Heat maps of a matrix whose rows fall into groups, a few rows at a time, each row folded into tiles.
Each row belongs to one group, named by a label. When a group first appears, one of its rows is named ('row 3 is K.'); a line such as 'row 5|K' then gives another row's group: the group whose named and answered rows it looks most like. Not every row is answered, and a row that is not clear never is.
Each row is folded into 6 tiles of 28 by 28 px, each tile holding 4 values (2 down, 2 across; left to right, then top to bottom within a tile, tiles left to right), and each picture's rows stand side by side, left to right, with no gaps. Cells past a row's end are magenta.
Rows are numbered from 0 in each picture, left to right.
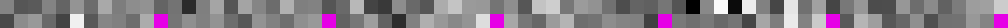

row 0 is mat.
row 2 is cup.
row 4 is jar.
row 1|jar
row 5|cup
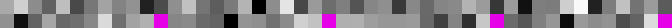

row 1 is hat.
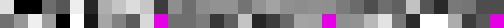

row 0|mat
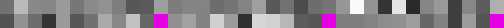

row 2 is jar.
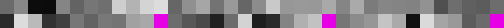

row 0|cup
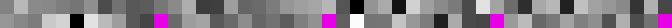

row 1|cup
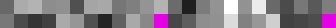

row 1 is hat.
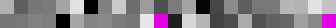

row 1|cup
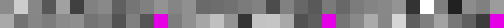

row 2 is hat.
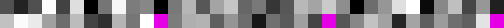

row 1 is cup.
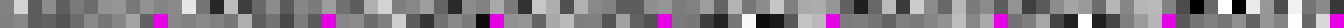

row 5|jar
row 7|jar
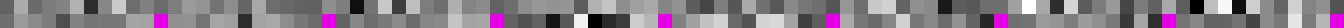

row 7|jar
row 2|jar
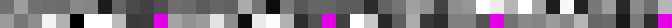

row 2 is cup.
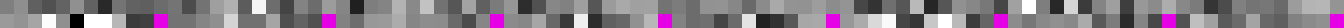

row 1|hat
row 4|mat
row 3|mat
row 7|cup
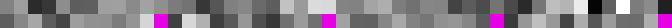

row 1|cup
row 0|cup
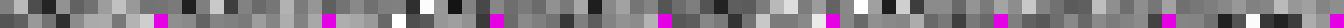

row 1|jar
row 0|cup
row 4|cup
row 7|mat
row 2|hat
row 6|hat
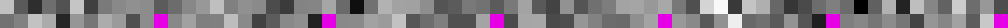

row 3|cup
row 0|mat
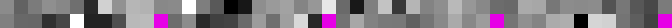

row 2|jar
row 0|mat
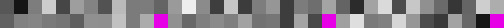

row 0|jar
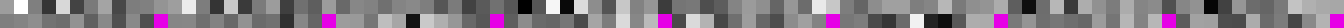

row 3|jar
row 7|cup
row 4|cup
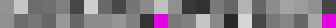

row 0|hat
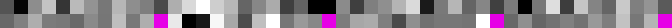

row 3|jar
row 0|jar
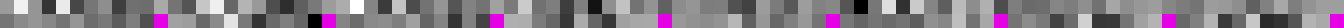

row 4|hat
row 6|mat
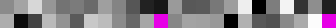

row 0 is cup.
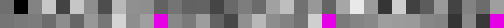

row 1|cup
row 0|jar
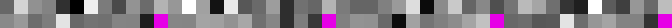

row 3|hat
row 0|hat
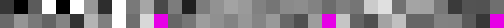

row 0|jar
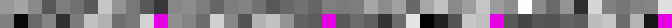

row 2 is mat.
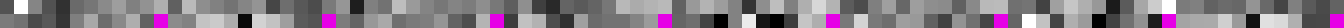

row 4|mat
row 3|cup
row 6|cup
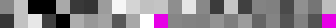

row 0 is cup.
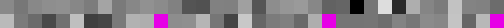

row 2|jar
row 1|mat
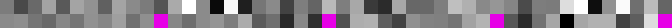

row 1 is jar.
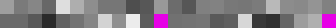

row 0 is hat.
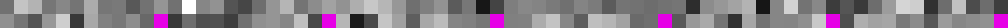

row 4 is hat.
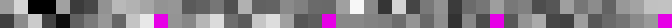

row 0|cup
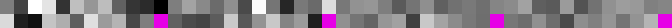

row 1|hat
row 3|cup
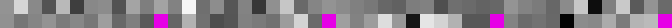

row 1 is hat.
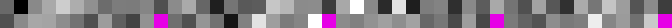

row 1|cup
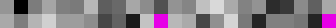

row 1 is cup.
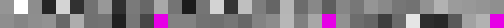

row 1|jar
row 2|mat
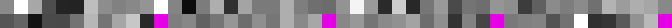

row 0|hat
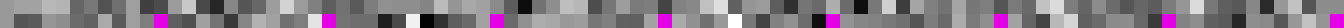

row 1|cup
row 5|jar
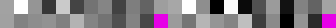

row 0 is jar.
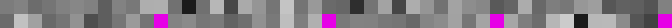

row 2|jar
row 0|cup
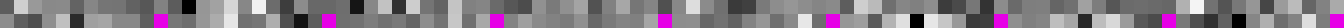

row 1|hat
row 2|jar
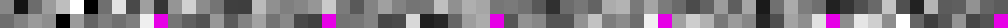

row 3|cup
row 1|hat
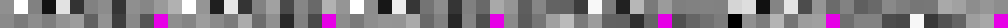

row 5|mat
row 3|hat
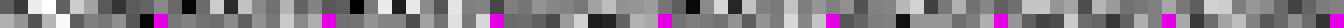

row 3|mat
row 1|jar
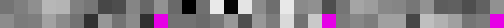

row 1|jar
